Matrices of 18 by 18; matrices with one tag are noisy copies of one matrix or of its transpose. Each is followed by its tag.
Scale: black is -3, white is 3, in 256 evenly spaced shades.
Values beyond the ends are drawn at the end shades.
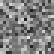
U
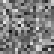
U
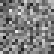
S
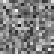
U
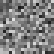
S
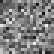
S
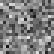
U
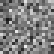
S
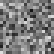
U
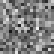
U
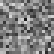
U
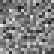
S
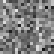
U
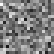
U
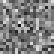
U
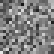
S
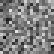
S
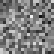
S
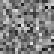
U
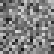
S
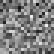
S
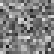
U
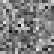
U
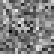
U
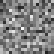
S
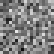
S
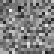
S
